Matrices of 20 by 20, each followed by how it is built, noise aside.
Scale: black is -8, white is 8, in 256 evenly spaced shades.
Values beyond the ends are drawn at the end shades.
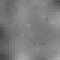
smooth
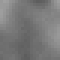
smooth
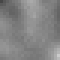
smooth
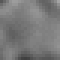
smooth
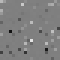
sparse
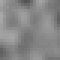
smooth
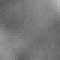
smooth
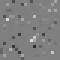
sparse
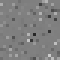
sparse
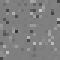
sparse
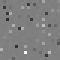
sparse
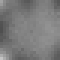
smooth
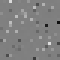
sparse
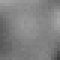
smooth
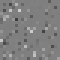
sparse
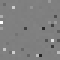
sparse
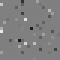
sparse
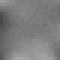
smooth
